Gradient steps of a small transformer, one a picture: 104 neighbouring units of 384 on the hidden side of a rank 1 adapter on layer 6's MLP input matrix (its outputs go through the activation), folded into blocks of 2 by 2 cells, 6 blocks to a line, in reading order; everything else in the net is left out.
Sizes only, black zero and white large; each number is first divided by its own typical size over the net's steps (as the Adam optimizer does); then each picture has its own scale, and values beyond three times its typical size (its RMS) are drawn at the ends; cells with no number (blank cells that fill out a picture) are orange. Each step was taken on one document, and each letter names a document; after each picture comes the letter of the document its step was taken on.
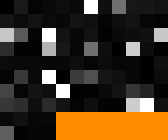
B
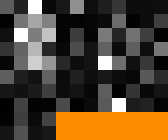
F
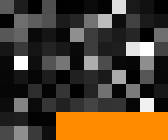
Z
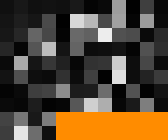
Z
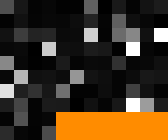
B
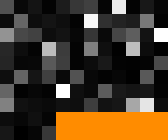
B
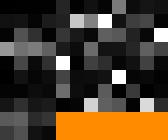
Z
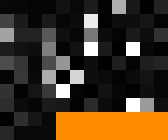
B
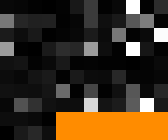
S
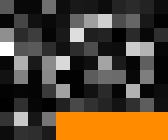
Z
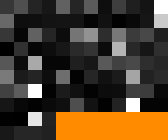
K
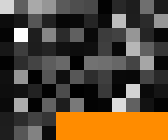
F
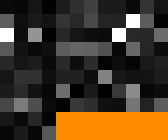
S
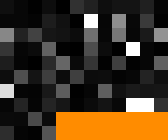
B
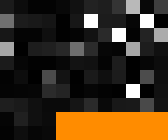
S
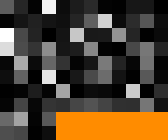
Z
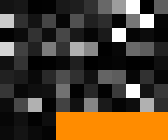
S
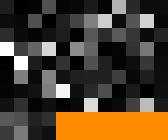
Z
